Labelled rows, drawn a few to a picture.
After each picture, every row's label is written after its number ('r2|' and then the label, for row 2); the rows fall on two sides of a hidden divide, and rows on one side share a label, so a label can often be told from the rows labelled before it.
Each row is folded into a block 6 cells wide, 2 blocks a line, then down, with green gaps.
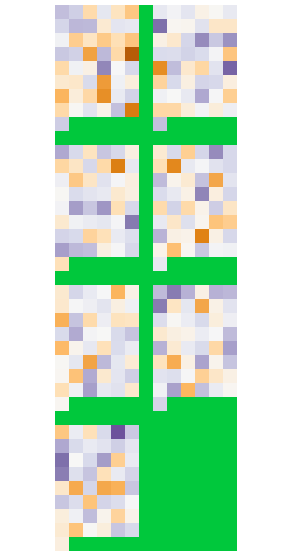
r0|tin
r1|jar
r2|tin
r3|tin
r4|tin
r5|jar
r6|jar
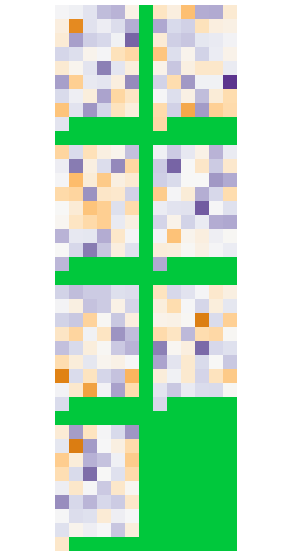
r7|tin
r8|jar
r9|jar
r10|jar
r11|jar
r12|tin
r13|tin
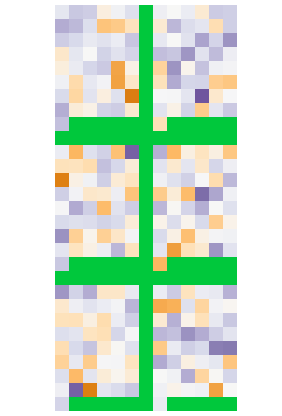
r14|jar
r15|jar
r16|tin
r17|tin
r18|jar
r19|tin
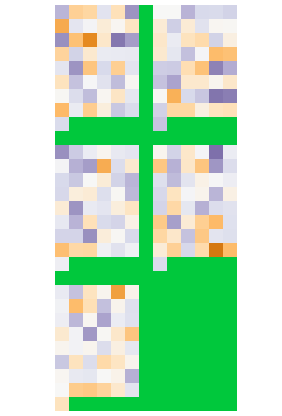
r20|jar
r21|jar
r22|jar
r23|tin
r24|tin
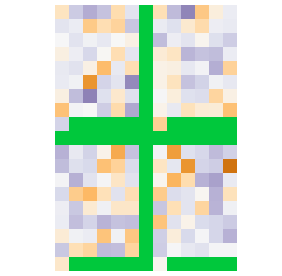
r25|jar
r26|jar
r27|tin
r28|jar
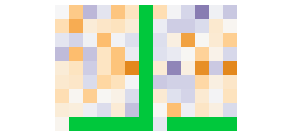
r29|tin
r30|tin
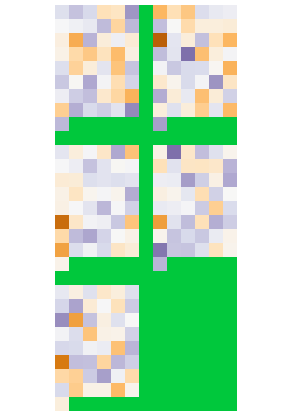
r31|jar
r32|tin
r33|jar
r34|jar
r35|jar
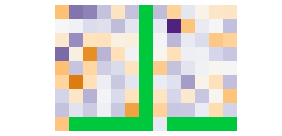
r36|tin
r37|jar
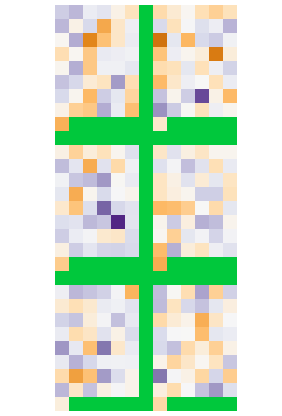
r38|tin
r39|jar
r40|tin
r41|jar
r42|tin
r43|tin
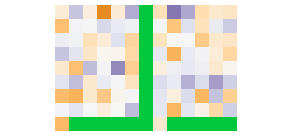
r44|tin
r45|tin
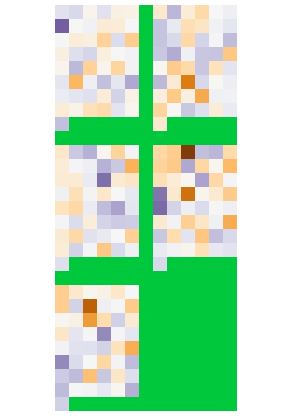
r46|jar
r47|tin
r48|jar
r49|tin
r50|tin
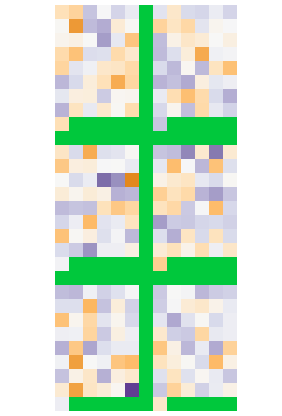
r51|tin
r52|tin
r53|tin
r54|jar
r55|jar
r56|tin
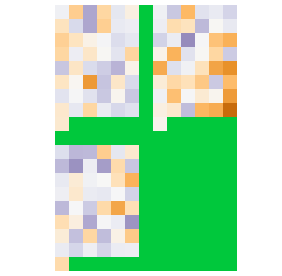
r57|jar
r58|tin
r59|jar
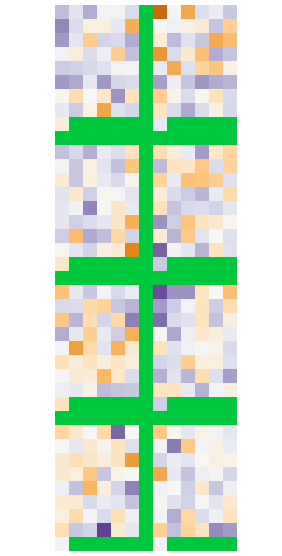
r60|jar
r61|tin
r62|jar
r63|tin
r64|tin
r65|jar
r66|jar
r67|jar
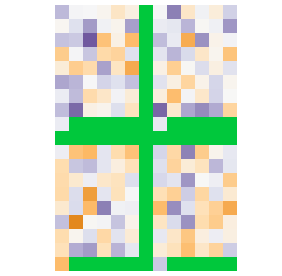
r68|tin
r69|tin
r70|tin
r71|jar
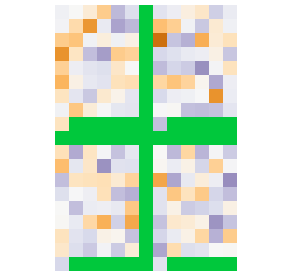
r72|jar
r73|tin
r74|tin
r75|tin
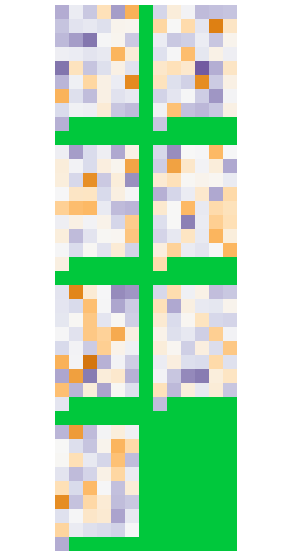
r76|jar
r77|tin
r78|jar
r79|tin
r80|jar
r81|jar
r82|jar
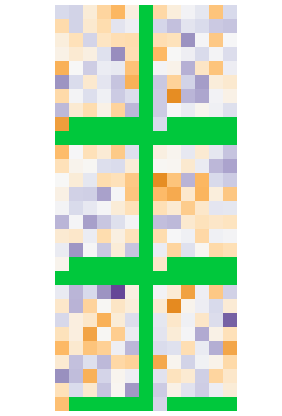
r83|tin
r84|jar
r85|tin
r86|tin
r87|jar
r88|tin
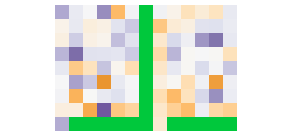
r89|tin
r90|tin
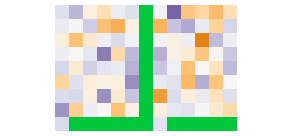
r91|jar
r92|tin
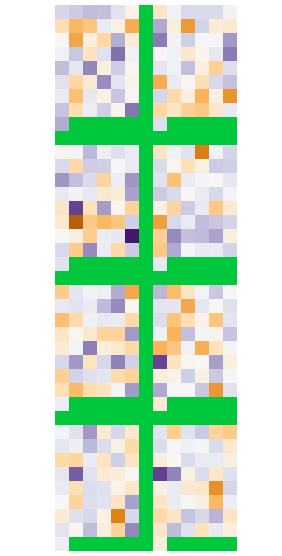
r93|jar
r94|jar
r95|tin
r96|jar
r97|jar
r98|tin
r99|jar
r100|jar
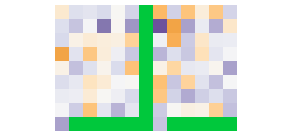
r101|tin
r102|jar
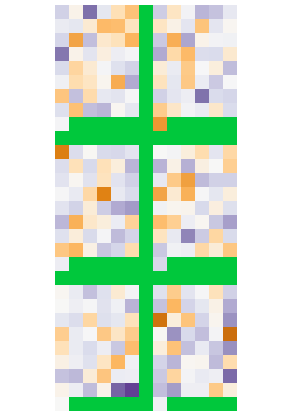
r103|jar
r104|jar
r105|tin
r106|jar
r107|tin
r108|tin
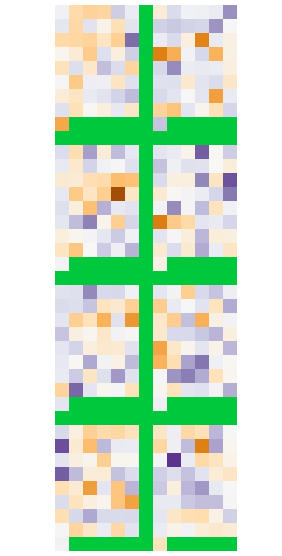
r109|tin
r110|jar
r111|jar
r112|jar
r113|jar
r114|jar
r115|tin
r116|tin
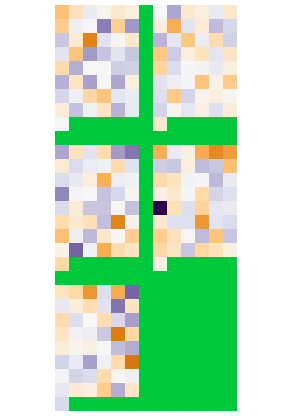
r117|tin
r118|tin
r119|jar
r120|jar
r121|tin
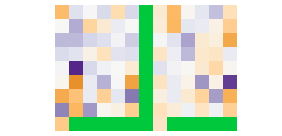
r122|tin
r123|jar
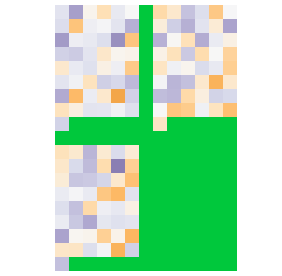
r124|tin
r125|tin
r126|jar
